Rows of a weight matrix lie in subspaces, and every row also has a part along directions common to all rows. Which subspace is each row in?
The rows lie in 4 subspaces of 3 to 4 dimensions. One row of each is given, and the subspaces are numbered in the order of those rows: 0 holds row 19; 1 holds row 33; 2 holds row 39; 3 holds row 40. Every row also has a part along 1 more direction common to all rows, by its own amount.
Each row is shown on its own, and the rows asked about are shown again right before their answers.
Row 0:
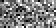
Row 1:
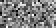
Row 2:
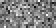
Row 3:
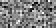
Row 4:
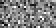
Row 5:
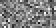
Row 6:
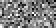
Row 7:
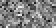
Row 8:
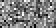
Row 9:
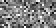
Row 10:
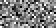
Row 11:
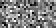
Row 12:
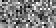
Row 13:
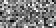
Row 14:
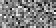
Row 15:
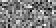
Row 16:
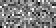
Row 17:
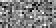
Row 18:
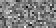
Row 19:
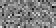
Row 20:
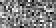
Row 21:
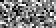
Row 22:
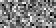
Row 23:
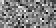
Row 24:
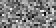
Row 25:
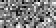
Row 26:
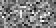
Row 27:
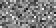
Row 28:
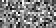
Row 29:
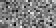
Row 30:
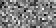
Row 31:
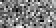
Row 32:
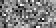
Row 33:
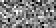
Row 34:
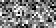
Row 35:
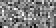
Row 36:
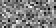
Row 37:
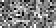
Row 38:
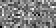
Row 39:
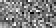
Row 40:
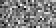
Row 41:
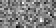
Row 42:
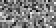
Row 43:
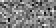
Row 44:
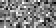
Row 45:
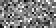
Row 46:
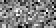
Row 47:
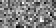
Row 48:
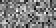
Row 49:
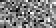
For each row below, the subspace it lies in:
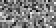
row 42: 2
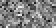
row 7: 0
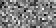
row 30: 3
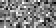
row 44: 2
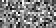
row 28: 2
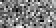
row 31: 2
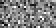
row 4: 3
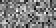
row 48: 1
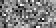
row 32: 3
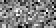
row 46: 1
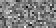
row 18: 3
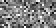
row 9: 3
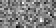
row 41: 2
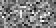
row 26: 3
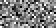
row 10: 3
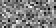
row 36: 1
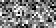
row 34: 0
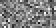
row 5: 1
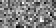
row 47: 2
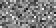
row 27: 3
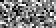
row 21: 1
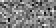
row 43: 1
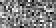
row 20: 2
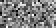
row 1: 0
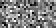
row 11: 3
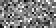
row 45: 0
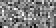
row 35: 0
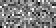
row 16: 0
